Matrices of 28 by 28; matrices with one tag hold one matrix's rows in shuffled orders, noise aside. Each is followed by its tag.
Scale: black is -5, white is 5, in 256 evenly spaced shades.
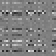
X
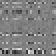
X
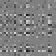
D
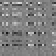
X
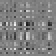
D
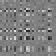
D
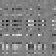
X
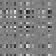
D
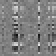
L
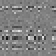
X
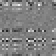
X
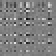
D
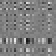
D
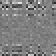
X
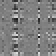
L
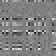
X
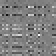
X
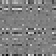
X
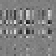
D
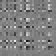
D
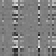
L
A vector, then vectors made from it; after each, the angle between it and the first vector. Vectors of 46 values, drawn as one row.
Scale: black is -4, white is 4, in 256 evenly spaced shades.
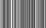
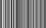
partly opposed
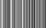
partly aligned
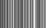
orthogonal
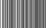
orthogonal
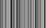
nearly opposite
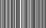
orthogonal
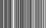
orthogonal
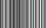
partly opposed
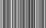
nearly parallel
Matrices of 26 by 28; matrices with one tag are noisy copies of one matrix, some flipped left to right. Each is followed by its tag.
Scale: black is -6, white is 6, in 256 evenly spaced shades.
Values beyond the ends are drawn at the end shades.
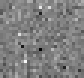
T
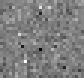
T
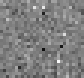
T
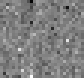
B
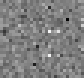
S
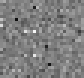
S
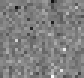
B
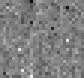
B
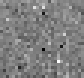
T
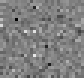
S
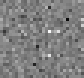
S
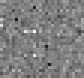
S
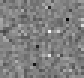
S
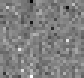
B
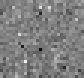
T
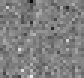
B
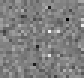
S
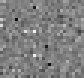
S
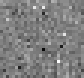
T
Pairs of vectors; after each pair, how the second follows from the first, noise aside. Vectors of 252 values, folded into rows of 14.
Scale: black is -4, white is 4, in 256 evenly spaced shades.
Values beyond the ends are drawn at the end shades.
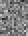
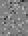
partly zeroed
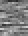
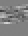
partly zeroed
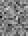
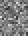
negated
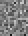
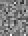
negated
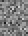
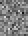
reversed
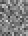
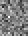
negated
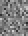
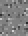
partly zeroed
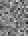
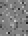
partly zeroed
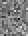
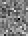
copied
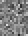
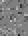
partly zeroed
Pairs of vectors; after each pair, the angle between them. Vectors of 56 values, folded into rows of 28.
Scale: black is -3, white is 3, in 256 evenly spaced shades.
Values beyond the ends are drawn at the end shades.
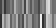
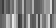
partly aligned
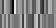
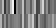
nearly opposite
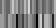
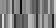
partly aligned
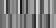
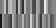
partly aligned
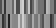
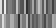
partly opposed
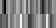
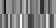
nearly parallel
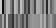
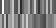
nearly opposite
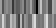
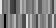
orthogonal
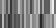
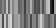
nearly opposite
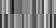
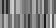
nearly opposite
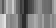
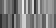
partly opposed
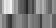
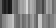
nearly opposite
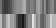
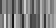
orthogonal
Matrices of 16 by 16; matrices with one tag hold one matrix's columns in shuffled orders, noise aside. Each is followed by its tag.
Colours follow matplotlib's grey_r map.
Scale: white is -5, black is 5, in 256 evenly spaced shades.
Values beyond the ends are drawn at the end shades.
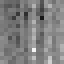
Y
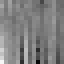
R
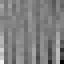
R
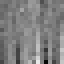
R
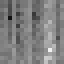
Y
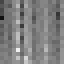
Y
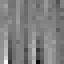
R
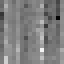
Y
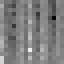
Y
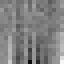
R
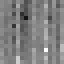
Y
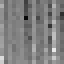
Y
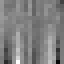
R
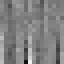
R
